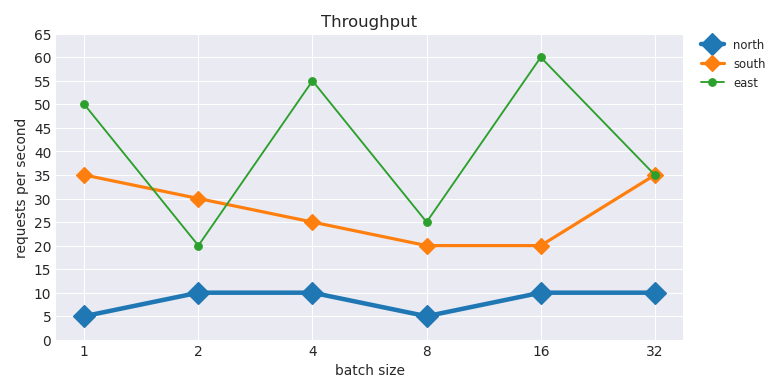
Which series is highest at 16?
east
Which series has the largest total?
east
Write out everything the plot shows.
Title: Throughput
x-axis: batch size, ticks 1 2 4 8 16 32
y-axis: requests per second, ticks 0 5 10 15 20 25 30 35 40 45 50 55 60 65
Legend: north, south, east
Values:
north: 5 10 10 5 10 10
south: 35 30 25 20 20 35
east: 50 20 55 25 60 35
